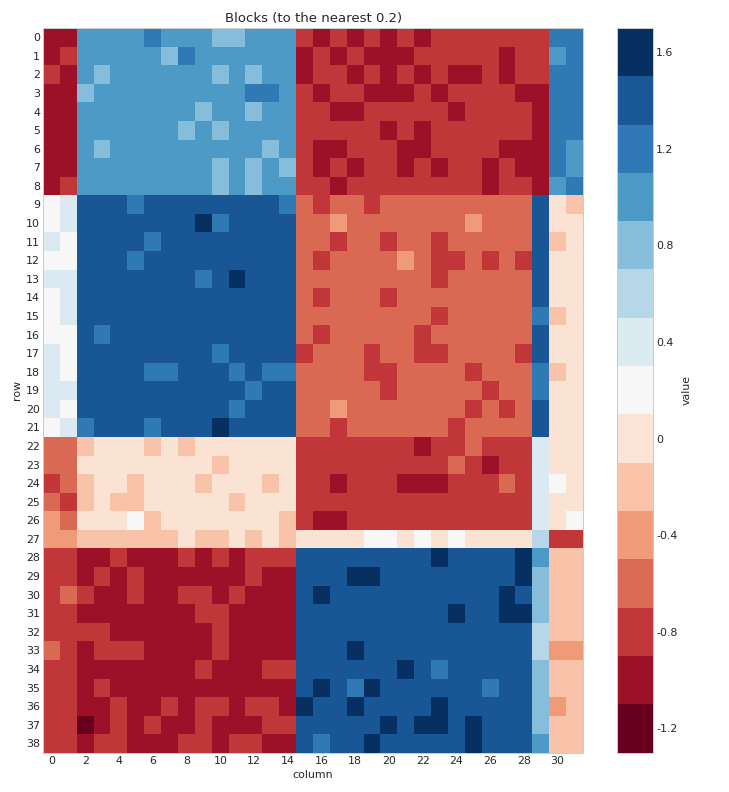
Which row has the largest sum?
10
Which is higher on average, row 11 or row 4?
row 11
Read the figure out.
Title: Blocks (to the nearest 0.2)
x-axis: column, ticks 0 2 4 6 8 10 12 14 16 18 20 22 24 26 28 30
y-axis: row, ticks 0 1 2 3 4 5 6 7 8 9 10 11 12 13 14 15 16 17 18 19 20 21 22 23 24 25 26 27 28 29 30 31 32 33 34 35 36 37 38 (0 at the top)
Colour bar: value, ticks -1.2 -0.8 -0.4 0 0.4 0.8 1.2 1.6
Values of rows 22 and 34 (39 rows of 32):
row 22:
-0.6 -0.6 -0.2 0 0 0 -0.2 0 -0.2 0 0 0 0 0 0 -0.8 -0.8 -0.8 -0.8 -0.8 -0.8 -0.8 -1 -0.8 -0.8 -0.6 -0.8 -0.8 -0.8 0.4 0 0
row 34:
-0.8 -0.8 -1 -1 -1 -1 -1 -1 -1 -0.8 -1 -1 -1 -0.8 -0.8 1.4 1.4 1.4 1.4 1.4 1.4 1.6 1.4 1.2 1.4 1.4 1.4 1.4 1.4 0.8 -0.2 -0.2
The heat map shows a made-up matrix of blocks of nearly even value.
